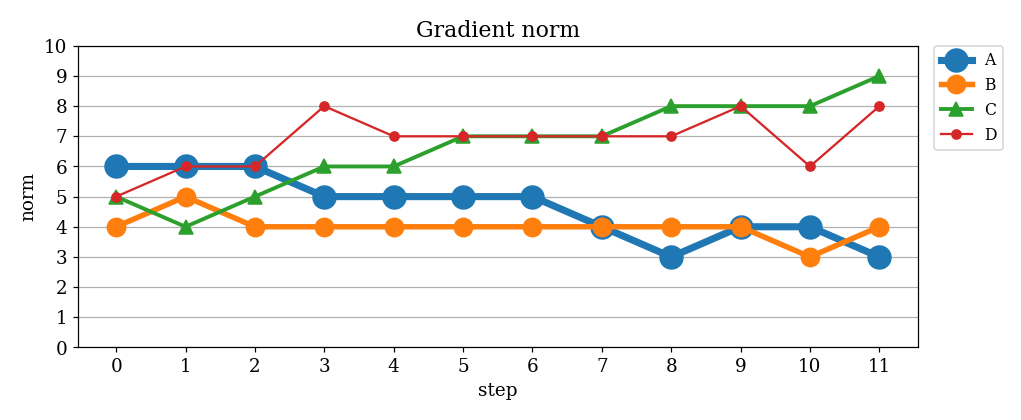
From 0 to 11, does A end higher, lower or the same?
lower
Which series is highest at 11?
C
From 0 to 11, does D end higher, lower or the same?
higher
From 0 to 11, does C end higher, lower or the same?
higher
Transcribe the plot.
Title: Gradient norm
x-axis: step, ticks 0 1 2 3 4 5 6 7 8 9 10 11
y-axis: norm, ticks 0 1 2 3 4 5 6 7 8 9 10
Legend: A, B, C, D
Values:
A: 6 6 6 5 5 5 5 4 3 4 4 3
B: 4 5 4 4 4 4 4 4 4 4 3 4
C: 5 4 5 6 6 7 7 7 8 8 8 9
D: 5 6 6 8 7 7 7 7 7 8 6 8
